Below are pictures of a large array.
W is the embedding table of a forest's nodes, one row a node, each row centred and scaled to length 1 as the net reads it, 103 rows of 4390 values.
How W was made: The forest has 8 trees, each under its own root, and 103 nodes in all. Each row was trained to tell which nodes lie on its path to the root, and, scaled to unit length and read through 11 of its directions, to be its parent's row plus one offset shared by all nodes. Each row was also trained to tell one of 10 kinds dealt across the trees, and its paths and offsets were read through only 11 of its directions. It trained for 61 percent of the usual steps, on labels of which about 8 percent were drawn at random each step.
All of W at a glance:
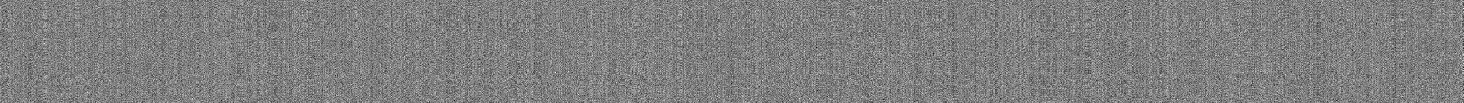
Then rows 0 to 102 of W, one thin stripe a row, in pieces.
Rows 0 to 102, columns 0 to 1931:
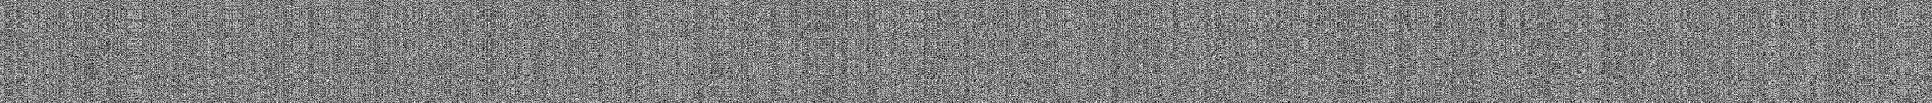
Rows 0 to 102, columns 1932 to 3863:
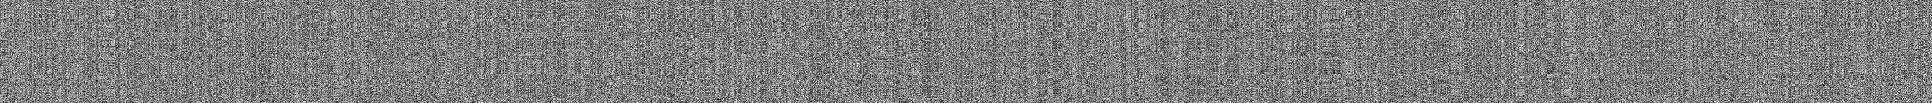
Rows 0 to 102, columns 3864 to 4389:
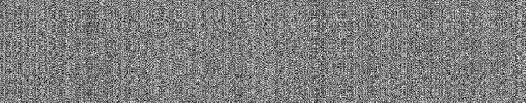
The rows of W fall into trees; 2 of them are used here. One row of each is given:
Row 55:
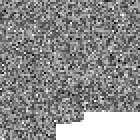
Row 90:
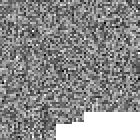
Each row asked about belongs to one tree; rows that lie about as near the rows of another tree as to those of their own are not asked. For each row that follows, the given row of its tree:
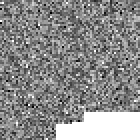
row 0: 90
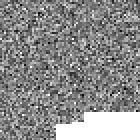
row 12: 90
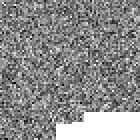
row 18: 90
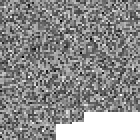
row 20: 55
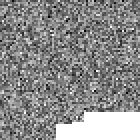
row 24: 90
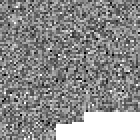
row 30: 90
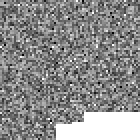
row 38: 90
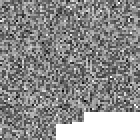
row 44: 90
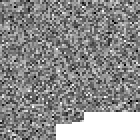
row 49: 55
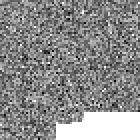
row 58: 90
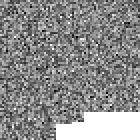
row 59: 90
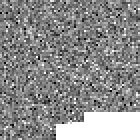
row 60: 55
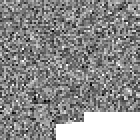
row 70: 55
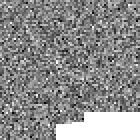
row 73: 55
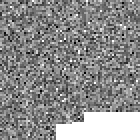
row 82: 55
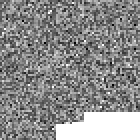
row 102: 55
